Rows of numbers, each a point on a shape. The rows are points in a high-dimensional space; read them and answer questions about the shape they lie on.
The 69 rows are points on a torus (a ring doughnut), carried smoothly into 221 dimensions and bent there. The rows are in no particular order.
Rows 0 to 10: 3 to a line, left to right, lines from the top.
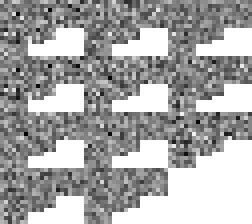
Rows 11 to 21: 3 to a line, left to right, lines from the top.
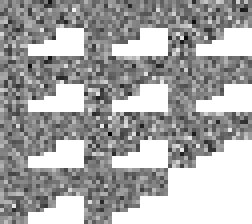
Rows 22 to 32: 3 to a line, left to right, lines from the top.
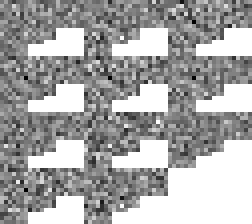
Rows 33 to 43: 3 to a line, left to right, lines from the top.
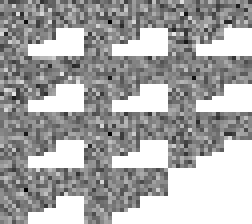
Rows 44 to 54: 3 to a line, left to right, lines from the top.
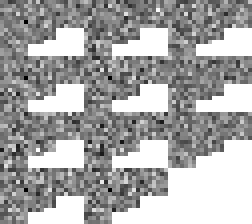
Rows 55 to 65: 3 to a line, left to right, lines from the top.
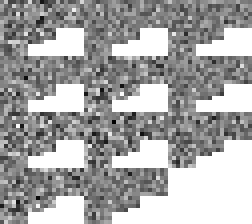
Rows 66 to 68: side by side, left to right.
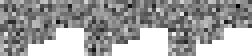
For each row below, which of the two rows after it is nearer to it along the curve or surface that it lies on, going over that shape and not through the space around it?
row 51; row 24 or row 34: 34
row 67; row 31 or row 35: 35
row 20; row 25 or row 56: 25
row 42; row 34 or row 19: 19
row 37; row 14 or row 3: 3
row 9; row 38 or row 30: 30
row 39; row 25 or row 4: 25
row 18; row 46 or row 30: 46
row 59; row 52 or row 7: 7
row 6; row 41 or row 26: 26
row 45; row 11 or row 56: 56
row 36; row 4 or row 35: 4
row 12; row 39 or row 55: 55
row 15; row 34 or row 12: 34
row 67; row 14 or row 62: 62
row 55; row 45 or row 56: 45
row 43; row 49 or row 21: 49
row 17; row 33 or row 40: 40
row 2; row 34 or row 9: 9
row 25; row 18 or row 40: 18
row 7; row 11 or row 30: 30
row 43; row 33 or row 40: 40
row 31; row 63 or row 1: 1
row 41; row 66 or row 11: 11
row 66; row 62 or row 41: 62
